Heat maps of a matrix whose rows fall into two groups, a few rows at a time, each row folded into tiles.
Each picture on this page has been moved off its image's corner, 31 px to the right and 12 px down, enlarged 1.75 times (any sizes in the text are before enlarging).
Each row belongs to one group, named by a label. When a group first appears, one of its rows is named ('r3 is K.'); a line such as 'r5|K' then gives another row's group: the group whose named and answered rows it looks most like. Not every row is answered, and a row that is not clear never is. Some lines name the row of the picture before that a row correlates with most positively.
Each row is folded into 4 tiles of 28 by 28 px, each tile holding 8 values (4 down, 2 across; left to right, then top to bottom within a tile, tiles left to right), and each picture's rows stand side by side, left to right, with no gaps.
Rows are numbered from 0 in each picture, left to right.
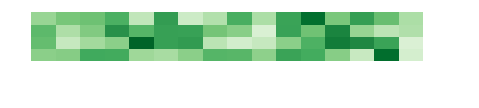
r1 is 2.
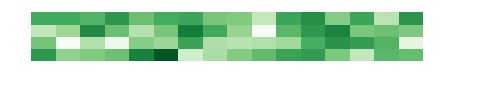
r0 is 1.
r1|2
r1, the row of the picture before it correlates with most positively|1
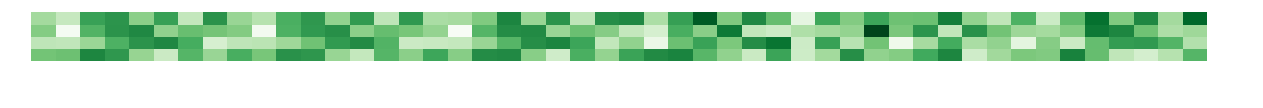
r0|2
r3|2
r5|2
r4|1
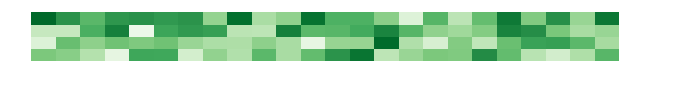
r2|2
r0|1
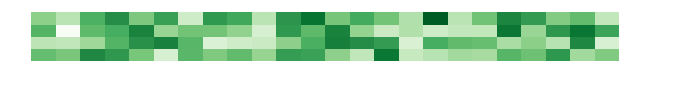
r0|2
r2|1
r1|2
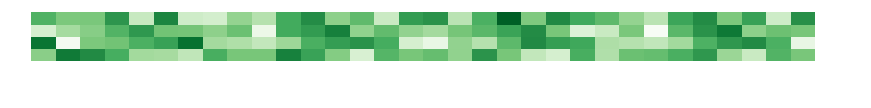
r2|2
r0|2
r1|2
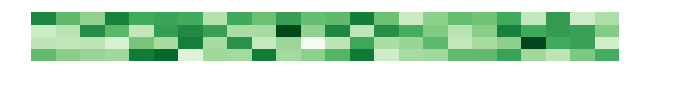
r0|1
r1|1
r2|2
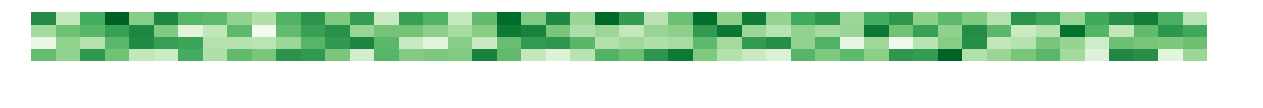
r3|2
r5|1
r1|2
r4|1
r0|2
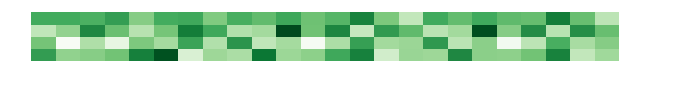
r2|1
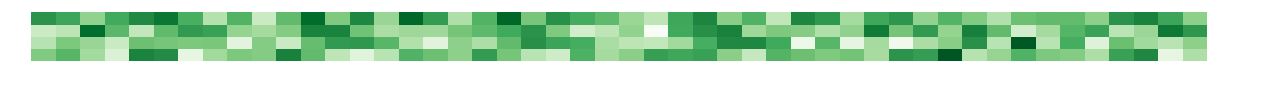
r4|1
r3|2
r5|1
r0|1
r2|2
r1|2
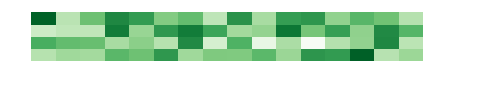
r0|1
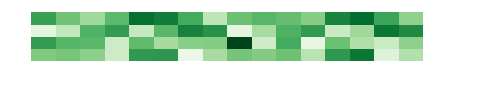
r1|1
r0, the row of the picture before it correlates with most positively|0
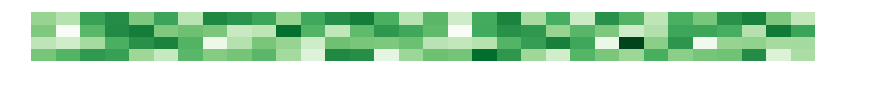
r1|1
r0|2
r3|1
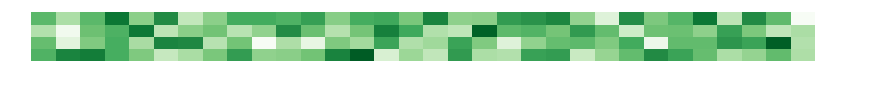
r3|2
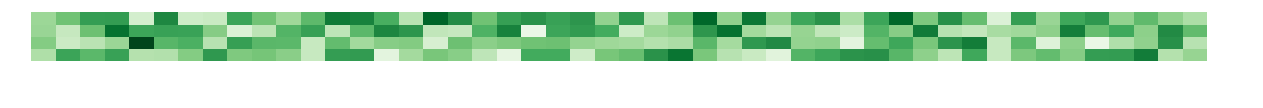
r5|1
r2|1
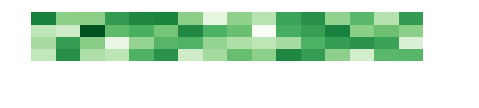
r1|2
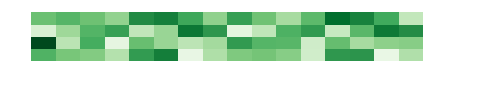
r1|1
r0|1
